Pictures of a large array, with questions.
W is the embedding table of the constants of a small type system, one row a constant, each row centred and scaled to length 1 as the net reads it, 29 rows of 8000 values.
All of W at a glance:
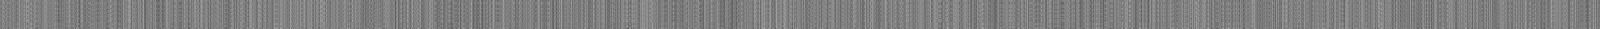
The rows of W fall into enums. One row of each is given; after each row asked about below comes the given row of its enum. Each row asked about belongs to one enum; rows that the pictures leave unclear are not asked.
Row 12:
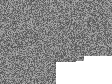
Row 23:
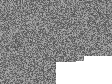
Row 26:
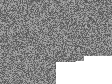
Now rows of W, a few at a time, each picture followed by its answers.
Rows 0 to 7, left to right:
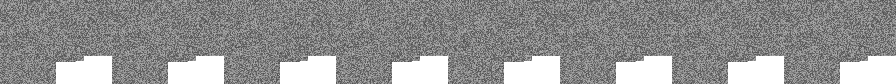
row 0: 26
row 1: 26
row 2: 12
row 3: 12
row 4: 23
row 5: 26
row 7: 26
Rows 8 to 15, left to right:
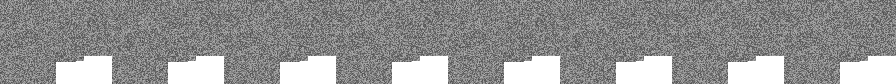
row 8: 12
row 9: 23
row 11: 26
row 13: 23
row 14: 26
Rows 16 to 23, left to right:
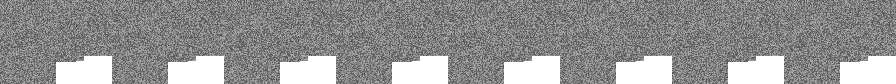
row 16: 12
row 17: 26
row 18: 23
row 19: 26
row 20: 26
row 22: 12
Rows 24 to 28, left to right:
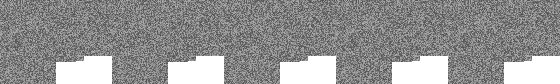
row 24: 23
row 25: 12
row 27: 23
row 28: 23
